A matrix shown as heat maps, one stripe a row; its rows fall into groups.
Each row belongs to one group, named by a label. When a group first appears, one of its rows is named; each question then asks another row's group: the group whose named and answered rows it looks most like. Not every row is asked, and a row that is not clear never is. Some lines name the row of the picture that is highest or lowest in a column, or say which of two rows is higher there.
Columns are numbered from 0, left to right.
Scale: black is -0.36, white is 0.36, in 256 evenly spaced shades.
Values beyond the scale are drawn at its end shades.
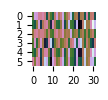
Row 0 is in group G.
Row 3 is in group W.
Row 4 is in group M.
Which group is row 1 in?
M
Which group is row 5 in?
M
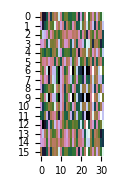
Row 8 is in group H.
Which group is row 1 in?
H
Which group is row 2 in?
G
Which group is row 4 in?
H
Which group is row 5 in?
G
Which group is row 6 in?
M
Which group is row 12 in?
H
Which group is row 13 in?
W
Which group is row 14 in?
W
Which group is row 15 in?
H
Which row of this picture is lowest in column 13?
11
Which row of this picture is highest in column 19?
5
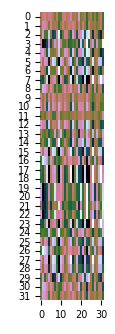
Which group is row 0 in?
G
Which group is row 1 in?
G
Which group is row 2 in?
W
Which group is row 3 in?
H
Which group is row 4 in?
W
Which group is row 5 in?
M
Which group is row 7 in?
M
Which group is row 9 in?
W
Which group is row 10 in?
W
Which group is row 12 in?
W
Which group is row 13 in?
H
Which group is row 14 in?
W
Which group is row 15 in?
M
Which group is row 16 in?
G
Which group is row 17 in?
M
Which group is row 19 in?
H
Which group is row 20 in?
H
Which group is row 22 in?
H
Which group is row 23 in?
M
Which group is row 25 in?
M
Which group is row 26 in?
G
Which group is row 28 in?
M
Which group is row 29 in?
W
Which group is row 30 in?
G
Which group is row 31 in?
G
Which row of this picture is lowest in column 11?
21
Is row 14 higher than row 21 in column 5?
Yes
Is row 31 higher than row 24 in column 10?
Yes
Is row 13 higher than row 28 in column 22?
No
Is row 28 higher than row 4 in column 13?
No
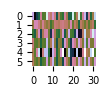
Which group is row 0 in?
H
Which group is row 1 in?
G
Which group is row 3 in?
H
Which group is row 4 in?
M
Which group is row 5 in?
H
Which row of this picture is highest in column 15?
4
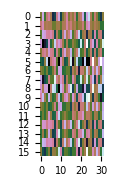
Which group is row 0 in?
W
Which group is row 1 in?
W
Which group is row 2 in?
G
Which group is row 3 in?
H
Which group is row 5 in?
M
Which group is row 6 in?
H
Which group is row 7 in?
H
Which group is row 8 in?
M
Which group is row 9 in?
W
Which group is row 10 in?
H
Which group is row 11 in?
W
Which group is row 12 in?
G
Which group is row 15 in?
H
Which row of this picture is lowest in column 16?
5
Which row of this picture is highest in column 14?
8
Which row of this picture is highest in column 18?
5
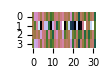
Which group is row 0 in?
G
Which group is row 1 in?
M
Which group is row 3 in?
G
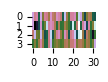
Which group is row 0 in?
W
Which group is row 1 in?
H
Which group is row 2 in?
W
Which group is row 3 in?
W
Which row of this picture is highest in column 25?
1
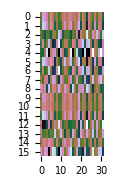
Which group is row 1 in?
G
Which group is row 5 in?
G
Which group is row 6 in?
W
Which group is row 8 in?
W
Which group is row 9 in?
G
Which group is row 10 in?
G
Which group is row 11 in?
G
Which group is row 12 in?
H
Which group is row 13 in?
H
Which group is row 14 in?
G
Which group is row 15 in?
M
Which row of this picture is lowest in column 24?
4
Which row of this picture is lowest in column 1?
12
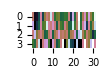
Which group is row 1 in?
H
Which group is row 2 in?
W
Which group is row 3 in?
M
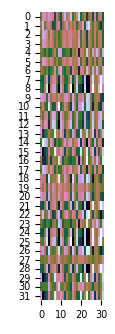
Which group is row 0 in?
G
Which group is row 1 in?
W
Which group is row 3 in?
G
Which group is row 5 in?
G
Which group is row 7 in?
M
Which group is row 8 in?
M
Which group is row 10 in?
W
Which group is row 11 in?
M
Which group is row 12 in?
M
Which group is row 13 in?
H
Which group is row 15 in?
H
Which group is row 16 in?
H
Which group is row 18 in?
W
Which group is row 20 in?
W
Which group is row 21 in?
M
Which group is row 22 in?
W
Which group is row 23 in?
H
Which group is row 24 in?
M
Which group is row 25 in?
M
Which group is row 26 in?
W
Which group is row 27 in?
W
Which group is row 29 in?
H
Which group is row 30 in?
W
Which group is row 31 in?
H
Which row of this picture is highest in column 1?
14
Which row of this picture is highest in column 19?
0
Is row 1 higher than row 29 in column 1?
Yes
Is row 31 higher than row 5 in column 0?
Yes
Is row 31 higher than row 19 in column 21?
No
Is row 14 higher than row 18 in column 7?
No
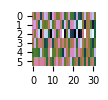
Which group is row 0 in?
M
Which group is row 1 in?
W
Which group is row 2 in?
M
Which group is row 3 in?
W
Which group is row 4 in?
W
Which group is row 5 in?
G
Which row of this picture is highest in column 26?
2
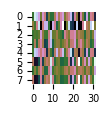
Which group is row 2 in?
W
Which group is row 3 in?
W
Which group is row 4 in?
G
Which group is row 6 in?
W
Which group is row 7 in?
H
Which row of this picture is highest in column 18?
1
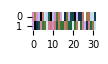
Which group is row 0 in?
M
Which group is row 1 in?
H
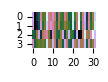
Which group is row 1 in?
H
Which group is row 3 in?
H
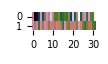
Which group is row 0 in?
H
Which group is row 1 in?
W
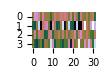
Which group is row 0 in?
G
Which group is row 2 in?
W
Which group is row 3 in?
H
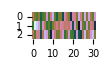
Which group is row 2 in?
M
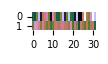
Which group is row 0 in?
M
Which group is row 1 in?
G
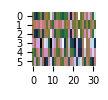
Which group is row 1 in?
G
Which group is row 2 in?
H
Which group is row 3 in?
M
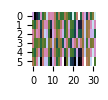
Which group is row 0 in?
H
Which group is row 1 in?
M
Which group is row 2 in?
M
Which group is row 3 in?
H
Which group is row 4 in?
M
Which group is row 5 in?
M
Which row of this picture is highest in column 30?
5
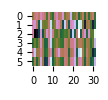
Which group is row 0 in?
G
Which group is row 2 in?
H
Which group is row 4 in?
W
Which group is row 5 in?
W
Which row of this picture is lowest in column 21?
2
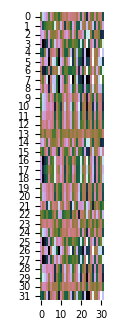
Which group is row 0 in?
G
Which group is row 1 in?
H
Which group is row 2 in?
W
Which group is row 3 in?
H
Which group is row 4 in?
M
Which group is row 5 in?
M
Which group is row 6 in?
H
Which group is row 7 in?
M
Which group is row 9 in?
G
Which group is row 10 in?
G
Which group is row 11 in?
G
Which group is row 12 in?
G
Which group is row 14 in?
W
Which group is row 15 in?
M
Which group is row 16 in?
H
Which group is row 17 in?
H
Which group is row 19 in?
G
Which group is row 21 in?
W
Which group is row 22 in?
H
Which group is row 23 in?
G
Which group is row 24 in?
G
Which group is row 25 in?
H
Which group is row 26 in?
M
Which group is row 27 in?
H
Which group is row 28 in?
G
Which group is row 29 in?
G
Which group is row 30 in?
G
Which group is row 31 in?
M
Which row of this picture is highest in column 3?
7
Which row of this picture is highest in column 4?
21
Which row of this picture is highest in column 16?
21
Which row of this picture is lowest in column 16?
7
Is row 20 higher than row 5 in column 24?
Yes
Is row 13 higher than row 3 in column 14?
Yes
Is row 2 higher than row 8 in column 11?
No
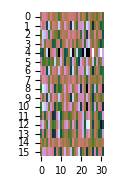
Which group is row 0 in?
G
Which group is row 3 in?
W
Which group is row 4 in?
M
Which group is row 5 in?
H
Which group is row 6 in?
W
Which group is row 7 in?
G
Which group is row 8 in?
G
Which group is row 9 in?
W
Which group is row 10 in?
G
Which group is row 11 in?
W
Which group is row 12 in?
W
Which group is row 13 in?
W
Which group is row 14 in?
W
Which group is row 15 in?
G
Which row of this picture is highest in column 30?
4
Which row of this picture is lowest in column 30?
12
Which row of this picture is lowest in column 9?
4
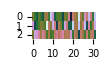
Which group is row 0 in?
H
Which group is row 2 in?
G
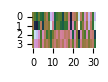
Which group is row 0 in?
H
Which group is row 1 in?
H
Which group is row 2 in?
G
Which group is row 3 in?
G
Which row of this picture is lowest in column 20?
2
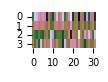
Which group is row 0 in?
G
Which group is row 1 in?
G
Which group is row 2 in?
H
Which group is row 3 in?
W
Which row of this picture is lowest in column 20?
0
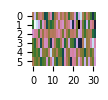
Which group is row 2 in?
W
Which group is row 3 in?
M
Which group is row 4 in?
W
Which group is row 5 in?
H
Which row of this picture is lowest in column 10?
0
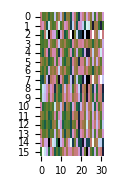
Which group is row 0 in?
H
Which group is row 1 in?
W
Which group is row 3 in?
W
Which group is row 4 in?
M
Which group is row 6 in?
W
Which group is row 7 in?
M
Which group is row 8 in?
G
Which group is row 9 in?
G
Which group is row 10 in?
H
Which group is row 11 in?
H
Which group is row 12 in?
H
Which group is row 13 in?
H
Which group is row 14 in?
M
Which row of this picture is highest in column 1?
15
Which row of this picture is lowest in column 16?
2
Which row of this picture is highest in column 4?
1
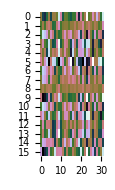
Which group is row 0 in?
H
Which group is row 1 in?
W
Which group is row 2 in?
G
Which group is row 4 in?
W
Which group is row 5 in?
M
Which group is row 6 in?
G
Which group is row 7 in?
G
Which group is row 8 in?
W
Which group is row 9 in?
H
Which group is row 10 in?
G
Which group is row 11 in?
W
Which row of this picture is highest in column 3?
5
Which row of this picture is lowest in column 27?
15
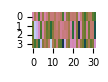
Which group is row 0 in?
W
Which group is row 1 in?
G
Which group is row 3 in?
W
